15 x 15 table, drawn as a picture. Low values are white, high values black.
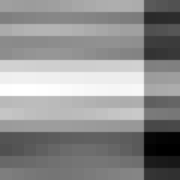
Streaks run across, left to right. The bottom right is the ninth with the highest average. The right part is higher, past a seam about 80% of the way across.
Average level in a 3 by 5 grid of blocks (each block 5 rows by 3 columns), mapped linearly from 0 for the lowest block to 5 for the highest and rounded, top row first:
2 2 2 2 4 / 0 0 0 0 2 / 3 3 3 3 5
